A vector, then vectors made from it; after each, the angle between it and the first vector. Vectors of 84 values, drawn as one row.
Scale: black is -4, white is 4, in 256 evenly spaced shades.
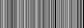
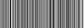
partly opposed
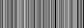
nearly parallel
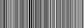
partly opposed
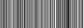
nearly opposite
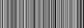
nearly parallel
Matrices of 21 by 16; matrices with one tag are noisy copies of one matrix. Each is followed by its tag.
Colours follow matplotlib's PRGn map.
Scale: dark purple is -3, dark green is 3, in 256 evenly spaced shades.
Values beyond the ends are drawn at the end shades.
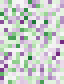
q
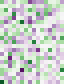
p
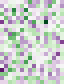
q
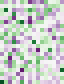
p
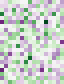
q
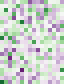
p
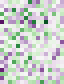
q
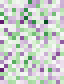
q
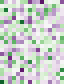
p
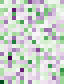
p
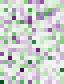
p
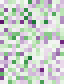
q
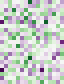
q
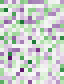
p
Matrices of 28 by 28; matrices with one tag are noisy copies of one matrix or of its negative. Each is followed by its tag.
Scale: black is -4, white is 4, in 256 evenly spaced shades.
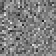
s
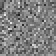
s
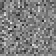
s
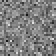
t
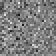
s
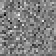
s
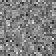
t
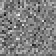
s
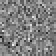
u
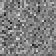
s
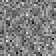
t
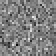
u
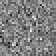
u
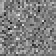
s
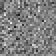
s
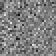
s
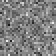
t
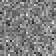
t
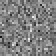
u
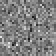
u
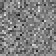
s
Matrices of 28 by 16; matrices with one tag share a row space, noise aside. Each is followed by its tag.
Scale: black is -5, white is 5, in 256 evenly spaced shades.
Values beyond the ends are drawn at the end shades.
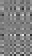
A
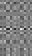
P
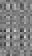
P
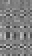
P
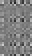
A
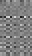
P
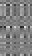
P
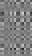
A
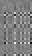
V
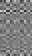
P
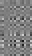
A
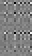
V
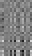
A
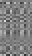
P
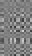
A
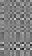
A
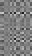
A
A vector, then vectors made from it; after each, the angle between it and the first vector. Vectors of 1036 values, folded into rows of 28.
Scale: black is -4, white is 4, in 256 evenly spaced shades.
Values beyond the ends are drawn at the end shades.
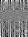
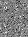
orthogonal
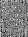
partly aligned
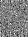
partly aligned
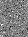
orthogonal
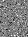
orthogonal
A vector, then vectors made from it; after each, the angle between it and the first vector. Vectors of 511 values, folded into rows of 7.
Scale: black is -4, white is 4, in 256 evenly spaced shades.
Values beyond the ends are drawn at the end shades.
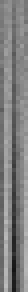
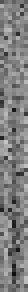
partly aligned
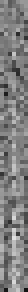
partly opposed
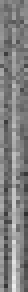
nearly opposite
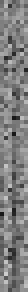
partly aligned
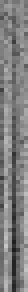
nearly parallel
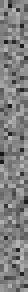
orthogonal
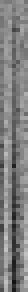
nearly parallel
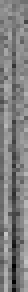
nearly parallel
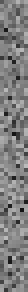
orthogonal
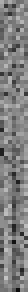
partly aligned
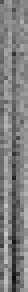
nearly parallel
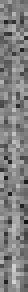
partly opposed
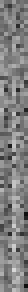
partly opposed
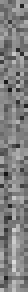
partly opposed
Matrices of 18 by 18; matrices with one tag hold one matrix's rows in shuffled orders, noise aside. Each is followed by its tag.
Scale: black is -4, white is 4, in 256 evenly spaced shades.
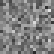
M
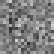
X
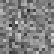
X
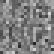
M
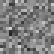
X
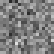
X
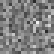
M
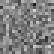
M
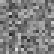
X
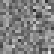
M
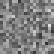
M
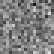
M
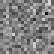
M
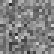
X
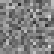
M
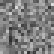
X
